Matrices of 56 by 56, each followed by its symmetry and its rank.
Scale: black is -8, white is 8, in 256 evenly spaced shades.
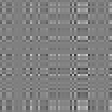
neither, rank one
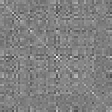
symmetric, rank five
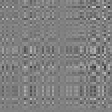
neither, rank two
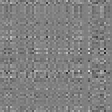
neither, rank three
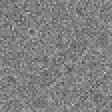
symmetric, full rank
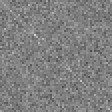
symmetric, full rank
